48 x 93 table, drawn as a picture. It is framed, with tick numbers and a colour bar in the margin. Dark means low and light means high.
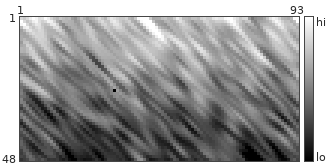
The ninth with the highest average is the top middle. The grain runs diagonally down to the right. One lone cell stands out, far lower than its neighbours. The field climbs toward the top.
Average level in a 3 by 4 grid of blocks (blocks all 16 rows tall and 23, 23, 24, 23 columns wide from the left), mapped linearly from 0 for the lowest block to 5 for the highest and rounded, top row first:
5555 / 2232 / 0000
